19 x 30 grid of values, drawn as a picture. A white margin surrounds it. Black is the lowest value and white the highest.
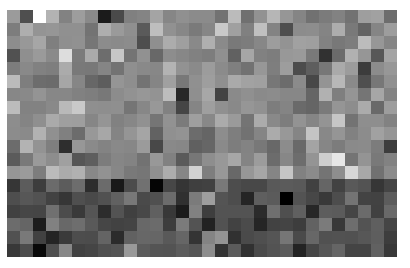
The values follow a bell shape. A horizontal seam about 70% of the way down splits the table, and the top part is higher. There are no regular stripes.
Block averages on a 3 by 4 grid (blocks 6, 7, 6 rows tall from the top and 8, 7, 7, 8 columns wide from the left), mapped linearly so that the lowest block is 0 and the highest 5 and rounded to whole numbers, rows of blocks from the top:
5554
5455
0000
